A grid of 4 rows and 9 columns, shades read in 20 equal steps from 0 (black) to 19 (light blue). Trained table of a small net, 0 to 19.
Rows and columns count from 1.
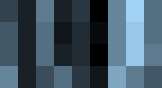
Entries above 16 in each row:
1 1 1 0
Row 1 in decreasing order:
19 12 11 10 6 5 3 3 0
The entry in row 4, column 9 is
8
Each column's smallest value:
6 3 7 2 4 0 12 11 8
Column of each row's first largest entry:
8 8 8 7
